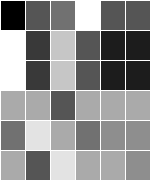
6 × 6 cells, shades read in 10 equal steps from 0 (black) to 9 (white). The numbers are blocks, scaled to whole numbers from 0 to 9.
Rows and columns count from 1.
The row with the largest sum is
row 6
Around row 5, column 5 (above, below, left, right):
6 6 4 5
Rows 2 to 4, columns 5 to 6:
1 1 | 1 1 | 6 6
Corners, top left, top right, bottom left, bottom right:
0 3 6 5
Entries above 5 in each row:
1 2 2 5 2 4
